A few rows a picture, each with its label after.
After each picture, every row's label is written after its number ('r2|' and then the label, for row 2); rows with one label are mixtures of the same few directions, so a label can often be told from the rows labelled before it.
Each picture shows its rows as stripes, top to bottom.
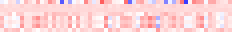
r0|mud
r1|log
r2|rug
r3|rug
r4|log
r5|log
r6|log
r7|log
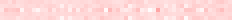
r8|rug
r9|mud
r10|log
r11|log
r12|mud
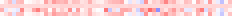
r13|rug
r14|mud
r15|log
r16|rug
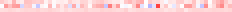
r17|rug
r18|log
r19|mud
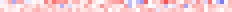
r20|rug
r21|mud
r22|log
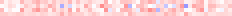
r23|log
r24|mud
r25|log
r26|mud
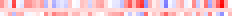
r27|rug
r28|rug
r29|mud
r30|rug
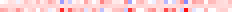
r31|mud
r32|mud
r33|mud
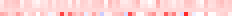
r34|log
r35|log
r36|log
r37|mud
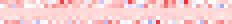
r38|mud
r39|rug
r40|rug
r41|rug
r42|log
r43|log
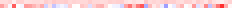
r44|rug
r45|rug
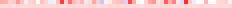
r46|mud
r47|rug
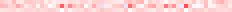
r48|rug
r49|mud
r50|mud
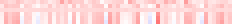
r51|mud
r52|log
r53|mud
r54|log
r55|log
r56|log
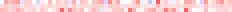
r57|log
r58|log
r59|mud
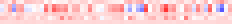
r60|rug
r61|rug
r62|rug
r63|rug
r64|mud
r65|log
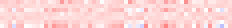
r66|mud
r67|log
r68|rug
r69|mud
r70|rug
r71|rug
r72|rug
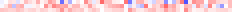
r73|mud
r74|rug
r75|mud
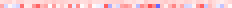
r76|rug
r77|log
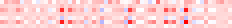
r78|log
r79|mud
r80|mud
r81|mud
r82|mud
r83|mud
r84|mud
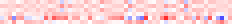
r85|mud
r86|mud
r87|mud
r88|rug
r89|rug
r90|rug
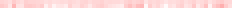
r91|rug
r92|rug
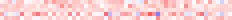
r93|rug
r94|mud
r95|log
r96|log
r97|log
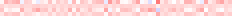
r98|log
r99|log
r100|log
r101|log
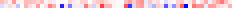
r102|rug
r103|mud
